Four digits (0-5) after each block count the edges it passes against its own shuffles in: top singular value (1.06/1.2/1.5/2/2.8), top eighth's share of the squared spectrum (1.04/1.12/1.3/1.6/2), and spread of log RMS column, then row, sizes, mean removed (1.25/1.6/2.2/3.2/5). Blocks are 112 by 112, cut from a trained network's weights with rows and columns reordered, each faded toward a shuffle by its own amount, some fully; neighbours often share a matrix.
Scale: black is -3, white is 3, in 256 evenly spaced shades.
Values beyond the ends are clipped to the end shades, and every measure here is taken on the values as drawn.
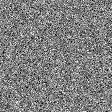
1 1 0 0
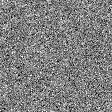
0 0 0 0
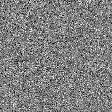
1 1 0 1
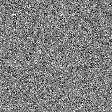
1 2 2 0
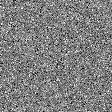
0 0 0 0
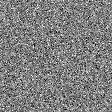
0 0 0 0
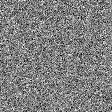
0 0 0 0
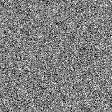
2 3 1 1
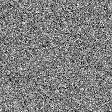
0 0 0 0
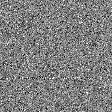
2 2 0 2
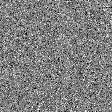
0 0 0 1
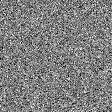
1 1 0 1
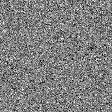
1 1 0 1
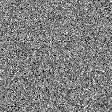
1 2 0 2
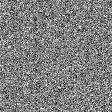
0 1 0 0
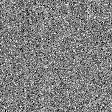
1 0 0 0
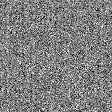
1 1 0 1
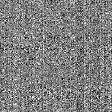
3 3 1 3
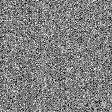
1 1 0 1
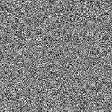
3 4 2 2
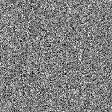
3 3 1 1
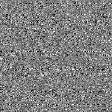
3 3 1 4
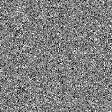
2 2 2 0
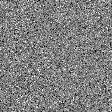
1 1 1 0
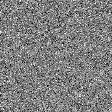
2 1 1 0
